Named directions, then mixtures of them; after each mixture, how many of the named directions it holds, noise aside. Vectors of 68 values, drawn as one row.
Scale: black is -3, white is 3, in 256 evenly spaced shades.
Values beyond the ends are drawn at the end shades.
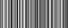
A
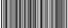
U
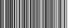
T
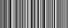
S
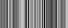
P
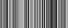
one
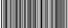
one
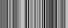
one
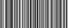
three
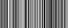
one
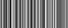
two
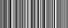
one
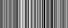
three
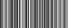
three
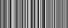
one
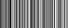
two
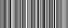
one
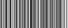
three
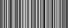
two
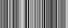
one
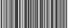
three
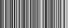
one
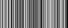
three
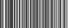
two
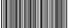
one
